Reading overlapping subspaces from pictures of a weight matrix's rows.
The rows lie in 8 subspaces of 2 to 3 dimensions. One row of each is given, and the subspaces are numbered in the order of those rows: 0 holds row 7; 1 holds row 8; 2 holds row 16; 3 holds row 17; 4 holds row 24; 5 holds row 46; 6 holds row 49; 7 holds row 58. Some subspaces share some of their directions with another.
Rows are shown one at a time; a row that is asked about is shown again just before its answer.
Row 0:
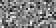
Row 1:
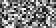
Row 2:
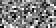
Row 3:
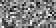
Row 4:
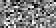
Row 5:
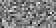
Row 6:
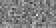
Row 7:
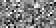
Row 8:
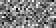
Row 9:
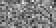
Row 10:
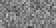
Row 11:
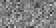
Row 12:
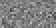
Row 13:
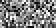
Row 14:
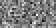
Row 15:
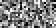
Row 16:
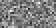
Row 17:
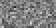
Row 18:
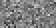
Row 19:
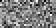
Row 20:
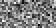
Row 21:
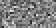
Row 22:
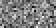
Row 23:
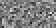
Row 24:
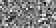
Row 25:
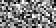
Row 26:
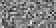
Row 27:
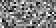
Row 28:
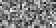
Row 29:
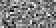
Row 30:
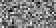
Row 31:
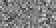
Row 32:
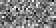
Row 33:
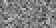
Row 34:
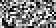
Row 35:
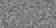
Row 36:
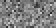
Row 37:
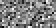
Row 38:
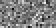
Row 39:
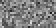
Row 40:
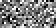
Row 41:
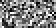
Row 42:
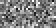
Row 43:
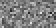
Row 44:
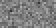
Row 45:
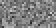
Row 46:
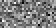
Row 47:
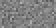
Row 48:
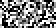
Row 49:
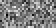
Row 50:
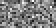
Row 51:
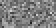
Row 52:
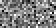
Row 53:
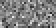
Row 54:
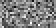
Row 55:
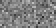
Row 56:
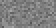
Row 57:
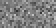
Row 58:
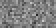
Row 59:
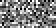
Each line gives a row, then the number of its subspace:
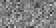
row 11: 0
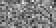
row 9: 5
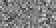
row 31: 4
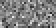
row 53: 2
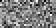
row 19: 1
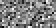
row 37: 7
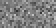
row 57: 6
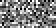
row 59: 1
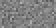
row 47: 1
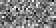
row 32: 1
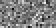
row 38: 7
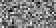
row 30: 2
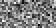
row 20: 5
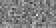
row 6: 7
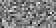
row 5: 5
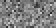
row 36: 0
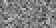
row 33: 4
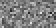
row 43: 6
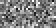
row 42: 1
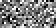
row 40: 1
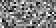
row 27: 5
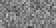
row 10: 6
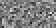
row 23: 6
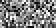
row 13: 6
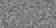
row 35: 4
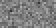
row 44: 2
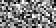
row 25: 5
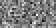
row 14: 7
